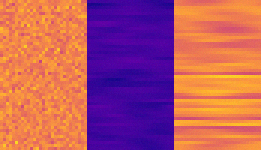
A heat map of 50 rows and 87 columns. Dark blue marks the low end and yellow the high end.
The table splits into one row of 3 panels. Panel 1,1: high, fine-grained. Panel 1,2: very low, streaked across, faint in contrast. Panel 1,3: high, streaked across.
